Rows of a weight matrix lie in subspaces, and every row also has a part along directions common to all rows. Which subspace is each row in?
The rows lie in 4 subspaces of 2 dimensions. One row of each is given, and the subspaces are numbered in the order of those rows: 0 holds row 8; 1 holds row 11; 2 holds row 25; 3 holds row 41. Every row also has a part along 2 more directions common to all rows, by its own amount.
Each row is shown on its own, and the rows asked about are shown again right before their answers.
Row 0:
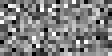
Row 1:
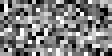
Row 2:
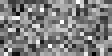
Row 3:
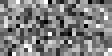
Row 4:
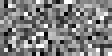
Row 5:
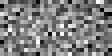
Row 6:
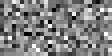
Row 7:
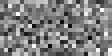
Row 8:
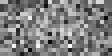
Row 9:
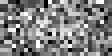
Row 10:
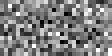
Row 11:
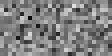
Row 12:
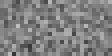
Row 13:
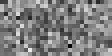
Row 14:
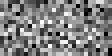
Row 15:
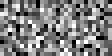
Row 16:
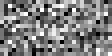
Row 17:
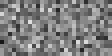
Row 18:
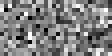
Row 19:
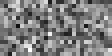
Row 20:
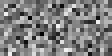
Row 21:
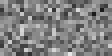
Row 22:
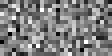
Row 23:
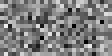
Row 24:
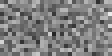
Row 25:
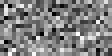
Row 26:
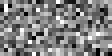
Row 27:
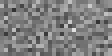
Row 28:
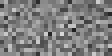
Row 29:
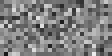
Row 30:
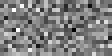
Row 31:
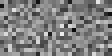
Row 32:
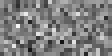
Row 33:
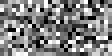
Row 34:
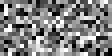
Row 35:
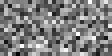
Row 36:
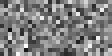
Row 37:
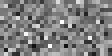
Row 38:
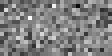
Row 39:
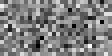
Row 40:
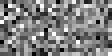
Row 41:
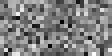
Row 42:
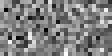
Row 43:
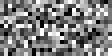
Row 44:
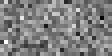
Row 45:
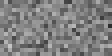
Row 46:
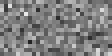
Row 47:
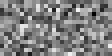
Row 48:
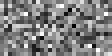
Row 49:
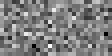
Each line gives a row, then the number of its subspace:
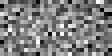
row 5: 2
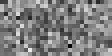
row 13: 0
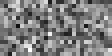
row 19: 0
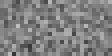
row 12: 0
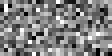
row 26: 1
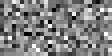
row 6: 3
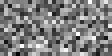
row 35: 2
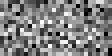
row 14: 3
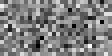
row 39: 3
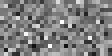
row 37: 3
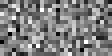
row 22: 0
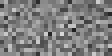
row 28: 2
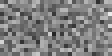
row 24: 2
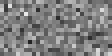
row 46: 1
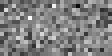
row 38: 1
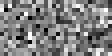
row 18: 1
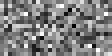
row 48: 3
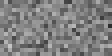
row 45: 2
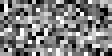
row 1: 1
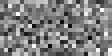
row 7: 3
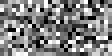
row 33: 2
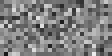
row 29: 3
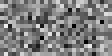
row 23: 3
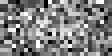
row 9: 0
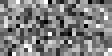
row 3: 0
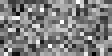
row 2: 3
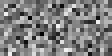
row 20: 1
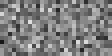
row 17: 0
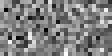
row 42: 1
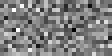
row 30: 2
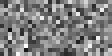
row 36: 1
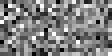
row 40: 0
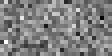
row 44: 2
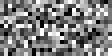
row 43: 3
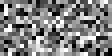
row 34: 2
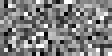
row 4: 2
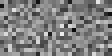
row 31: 2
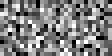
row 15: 0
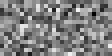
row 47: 1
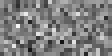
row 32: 0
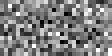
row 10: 3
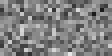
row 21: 1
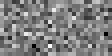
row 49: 3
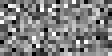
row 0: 0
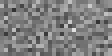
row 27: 2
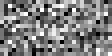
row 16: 3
